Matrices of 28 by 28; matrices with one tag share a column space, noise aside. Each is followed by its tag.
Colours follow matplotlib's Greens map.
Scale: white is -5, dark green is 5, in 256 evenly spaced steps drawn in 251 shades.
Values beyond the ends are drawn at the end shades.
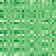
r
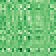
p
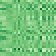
p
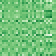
r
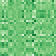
r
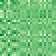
r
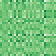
r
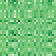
r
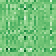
p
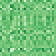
p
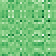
r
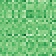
r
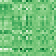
p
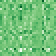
p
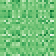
r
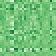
p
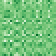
r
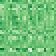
p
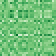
r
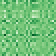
r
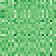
r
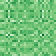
r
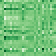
p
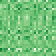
p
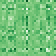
p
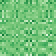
r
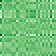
r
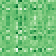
p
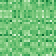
r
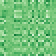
r
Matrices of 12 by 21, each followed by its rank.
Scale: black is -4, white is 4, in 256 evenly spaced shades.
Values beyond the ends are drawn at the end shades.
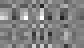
two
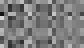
two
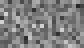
full rank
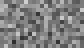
full rank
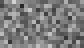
full rank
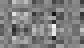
two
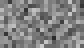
full rank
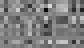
two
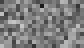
full rank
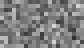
full rank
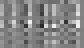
two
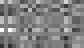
two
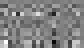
two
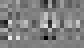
two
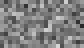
full rank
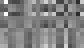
two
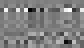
two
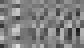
two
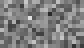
full rank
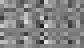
two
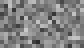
full rank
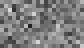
full rank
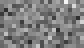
full rank
